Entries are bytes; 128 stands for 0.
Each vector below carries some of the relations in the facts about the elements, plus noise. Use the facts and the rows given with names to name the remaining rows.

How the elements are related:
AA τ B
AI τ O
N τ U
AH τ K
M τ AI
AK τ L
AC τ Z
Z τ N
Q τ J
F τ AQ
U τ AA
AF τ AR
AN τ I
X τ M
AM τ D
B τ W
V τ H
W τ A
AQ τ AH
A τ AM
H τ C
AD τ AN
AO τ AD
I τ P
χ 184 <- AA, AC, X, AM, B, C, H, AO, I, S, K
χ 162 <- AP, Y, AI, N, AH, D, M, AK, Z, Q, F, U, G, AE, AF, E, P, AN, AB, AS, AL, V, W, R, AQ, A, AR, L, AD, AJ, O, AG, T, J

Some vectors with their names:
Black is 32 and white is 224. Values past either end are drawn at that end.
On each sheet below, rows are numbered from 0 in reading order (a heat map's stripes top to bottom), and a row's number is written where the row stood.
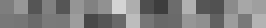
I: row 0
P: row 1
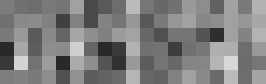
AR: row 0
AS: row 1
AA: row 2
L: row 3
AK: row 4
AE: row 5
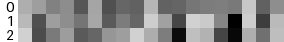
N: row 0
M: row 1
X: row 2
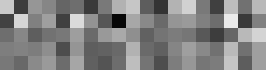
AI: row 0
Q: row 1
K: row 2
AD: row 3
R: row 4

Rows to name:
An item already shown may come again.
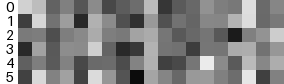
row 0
Z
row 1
AK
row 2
C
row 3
L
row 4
A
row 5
Q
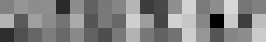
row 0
AF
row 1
M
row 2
D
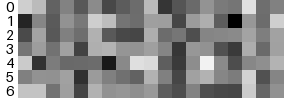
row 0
Z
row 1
AM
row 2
J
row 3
AO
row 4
O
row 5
F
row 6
AC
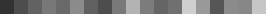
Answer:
D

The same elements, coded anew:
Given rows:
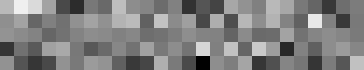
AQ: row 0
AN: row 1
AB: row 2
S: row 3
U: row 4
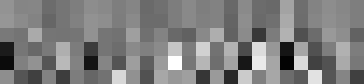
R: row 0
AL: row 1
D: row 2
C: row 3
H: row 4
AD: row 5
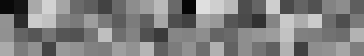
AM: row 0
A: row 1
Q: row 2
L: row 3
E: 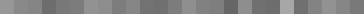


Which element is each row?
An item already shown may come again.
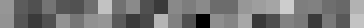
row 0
Q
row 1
U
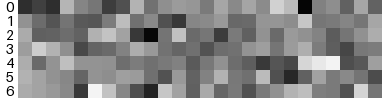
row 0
AO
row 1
J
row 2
N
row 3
F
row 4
W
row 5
AF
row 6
Z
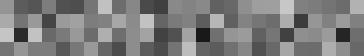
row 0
Q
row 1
AK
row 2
M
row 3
O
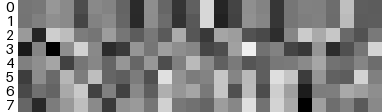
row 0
AI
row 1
AI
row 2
A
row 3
AA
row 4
V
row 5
AC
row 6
K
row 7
X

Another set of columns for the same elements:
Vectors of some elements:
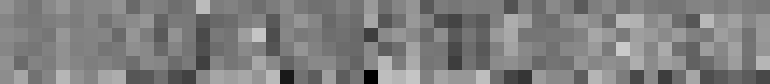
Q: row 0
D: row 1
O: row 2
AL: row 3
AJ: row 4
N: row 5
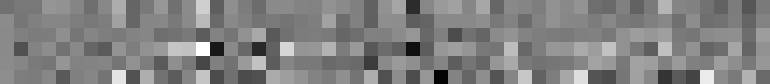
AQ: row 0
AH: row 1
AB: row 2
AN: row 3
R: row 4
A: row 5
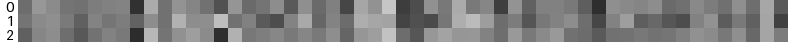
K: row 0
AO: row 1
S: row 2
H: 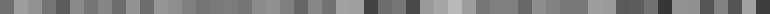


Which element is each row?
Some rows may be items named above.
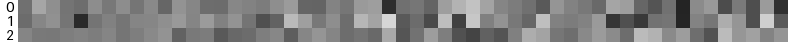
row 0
AC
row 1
AM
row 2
D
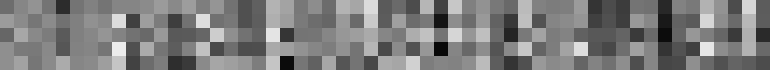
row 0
AM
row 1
W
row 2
AA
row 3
A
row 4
U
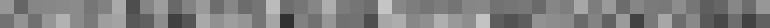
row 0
F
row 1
Z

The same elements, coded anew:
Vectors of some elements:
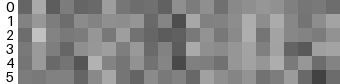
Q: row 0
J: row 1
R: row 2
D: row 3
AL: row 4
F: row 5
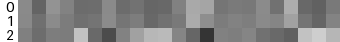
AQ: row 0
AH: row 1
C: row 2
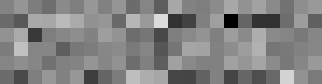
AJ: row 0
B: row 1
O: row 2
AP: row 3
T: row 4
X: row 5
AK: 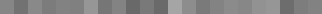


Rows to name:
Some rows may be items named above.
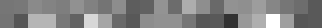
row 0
V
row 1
N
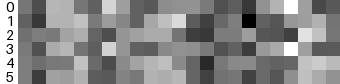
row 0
N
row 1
AA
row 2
K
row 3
N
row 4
C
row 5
AC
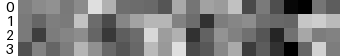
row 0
A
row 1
C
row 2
AO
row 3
AM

